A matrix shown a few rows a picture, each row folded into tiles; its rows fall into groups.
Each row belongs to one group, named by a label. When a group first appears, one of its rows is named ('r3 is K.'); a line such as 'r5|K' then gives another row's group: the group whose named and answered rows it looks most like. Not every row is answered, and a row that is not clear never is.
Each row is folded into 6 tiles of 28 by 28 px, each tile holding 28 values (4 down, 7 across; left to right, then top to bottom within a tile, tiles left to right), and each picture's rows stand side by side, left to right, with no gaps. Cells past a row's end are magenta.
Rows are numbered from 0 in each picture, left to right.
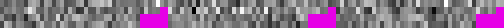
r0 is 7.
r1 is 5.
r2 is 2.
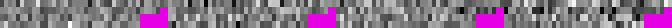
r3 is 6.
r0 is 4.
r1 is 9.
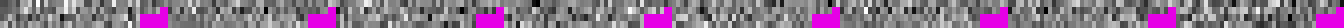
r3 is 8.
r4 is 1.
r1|6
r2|2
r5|6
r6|6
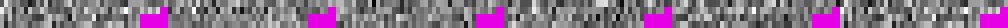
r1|6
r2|9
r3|7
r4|7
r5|8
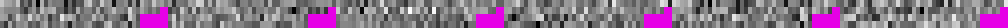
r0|9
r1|2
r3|7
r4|9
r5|1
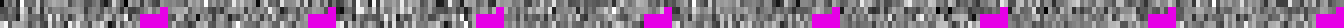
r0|4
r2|4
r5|6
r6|6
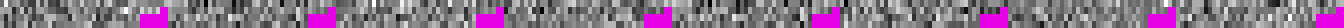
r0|8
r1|9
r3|6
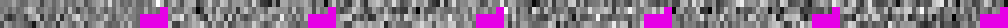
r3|8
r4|6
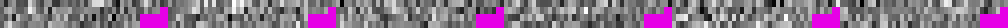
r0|7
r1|4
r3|7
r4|1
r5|9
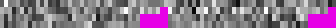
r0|8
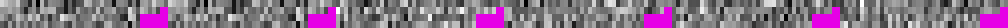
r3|9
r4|7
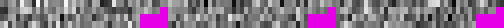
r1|9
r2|7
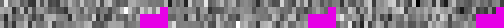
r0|8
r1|4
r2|2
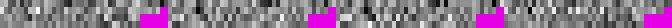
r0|5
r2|1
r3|5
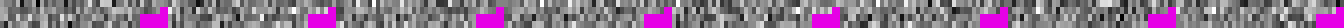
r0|9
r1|8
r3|4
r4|8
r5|4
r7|5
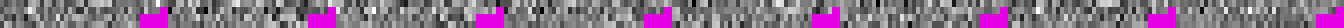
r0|7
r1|6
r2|5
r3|6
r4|9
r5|9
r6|7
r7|5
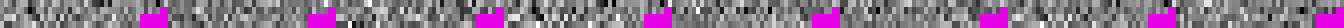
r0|1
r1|7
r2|2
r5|6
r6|1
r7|2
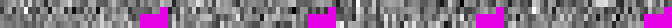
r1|2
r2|4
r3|7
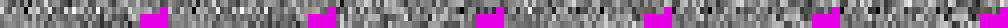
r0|5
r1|5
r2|2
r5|6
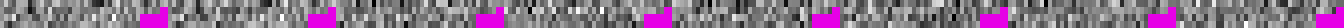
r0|1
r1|1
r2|9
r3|5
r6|9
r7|4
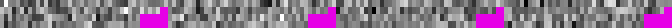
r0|8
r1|1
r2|6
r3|9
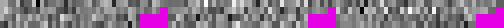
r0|9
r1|4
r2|5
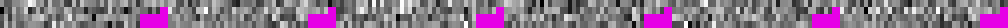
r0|2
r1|5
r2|4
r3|9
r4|2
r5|5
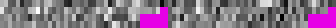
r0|5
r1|7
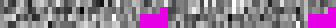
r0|1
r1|4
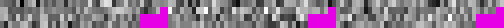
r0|9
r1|5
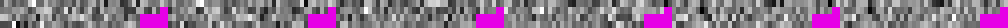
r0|2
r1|2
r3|5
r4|1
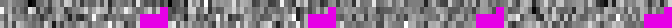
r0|8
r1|4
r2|4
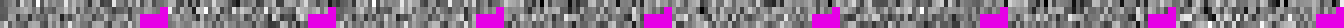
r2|4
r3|9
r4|1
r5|7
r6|9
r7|1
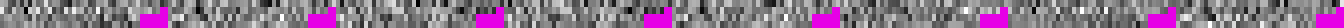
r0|5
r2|2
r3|2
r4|1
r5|8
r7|1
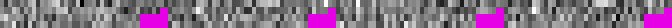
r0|2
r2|4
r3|7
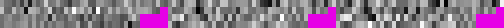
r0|5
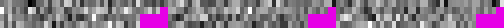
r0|8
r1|7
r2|1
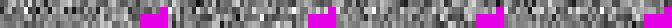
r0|6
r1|8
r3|5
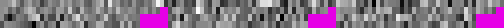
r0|7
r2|9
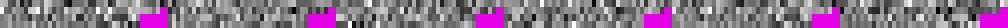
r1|2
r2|2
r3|4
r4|5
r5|6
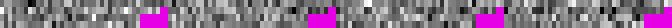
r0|8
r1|2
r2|2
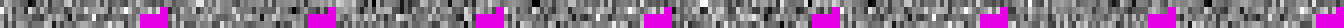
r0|8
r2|9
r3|8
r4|2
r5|8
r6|4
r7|8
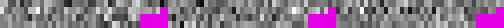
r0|5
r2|6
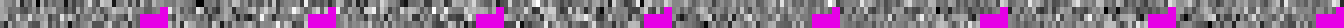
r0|9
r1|8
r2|5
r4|7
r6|6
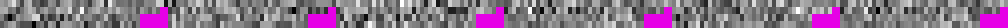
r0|7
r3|6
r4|8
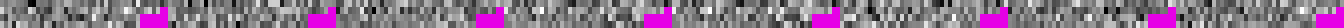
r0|8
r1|9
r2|6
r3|5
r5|1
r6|6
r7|8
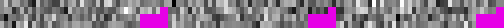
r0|8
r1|2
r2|4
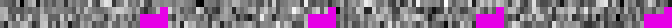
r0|9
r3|7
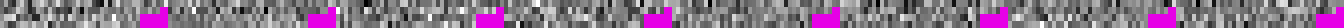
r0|1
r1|6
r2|8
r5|9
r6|1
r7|9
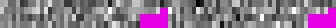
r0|5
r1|8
